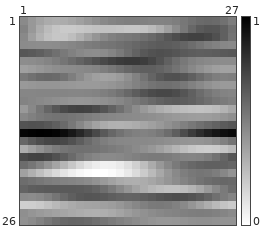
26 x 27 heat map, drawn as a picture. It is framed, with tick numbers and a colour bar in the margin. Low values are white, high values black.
The grain runs across in streaks. The bottom middle is the ninth with the lowest average. On average the colour sits 50% of the way up the scale. The ninth with the highest average is the middle left.
